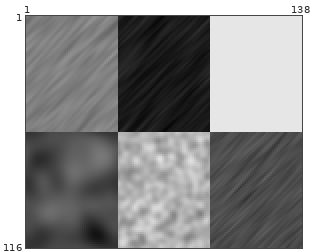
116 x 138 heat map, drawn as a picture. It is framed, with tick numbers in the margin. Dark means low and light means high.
It is made of 2 by 3 panels. Panel 1,1: middling, slanting up to the right, faint in contrast. Panel 1,2: very low, slanting up to the right, faint in contrast. Panel 1,3: very high, flat. Panel 2,1: low, smooth. Panel 2,2: high, blotchy. Panel 2,3: low, slanting up to the right, faint in contrast.
